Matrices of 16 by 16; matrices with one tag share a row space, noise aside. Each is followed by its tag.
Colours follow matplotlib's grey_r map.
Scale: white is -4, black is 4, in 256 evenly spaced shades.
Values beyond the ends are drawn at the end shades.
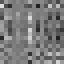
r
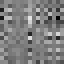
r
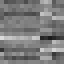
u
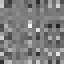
r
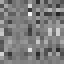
r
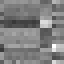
u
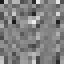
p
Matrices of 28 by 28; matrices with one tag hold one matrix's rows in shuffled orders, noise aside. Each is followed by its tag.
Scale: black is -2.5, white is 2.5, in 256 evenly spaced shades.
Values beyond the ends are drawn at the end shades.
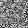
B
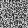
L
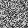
B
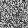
L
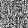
L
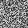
B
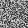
B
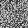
L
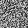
B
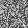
B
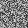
B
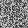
L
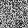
L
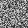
B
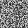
L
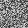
B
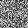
L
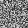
B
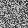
B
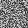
B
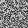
B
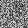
L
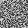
B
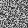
B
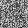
L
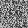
L
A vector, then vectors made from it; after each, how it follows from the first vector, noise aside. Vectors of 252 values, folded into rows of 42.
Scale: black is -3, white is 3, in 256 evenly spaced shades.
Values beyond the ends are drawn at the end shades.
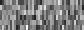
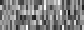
copied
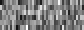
copied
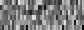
negated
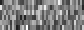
copied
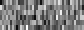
copied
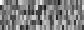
negated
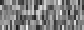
copied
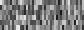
negated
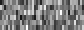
copied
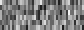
negated
